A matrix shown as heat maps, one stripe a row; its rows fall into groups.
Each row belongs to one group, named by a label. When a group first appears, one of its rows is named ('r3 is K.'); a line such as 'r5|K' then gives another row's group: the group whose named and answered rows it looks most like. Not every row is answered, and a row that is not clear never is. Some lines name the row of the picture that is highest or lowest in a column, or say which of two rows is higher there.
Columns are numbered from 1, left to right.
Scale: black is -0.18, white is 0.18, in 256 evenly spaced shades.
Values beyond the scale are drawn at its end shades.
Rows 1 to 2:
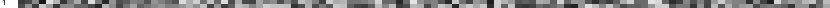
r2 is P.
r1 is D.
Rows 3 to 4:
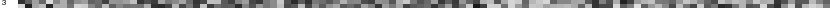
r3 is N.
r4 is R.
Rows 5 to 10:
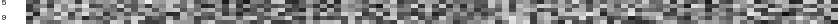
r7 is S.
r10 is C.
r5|S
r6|N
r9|N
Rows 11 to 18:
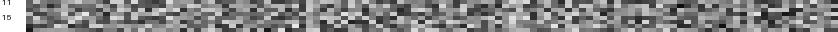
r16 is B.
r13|S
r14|R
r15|C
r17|D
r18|S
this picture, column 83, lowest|14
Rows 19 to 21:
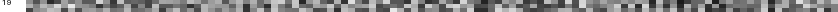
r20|B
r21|B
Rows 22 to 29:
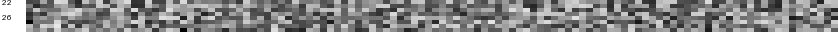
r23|D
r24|C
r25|N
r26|S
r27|N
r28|B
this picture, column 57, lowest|28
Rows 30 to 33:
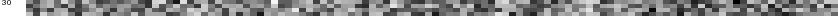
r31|B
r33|R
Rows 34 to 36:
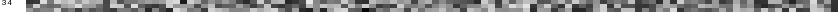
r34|S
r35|C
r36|P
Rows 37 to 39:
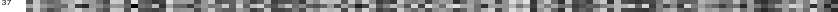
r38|B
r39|C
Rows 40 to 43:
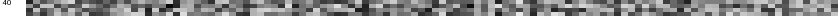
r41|R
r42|P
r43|N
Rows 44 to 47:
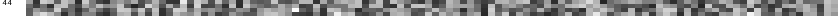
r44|R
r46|P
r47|P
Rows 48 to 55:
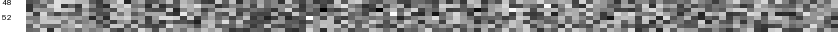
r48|N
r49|P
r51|R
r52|S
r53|B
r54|C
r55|S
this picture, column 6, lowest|49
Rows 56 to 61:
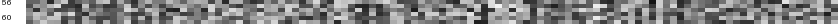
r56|D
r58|R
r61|B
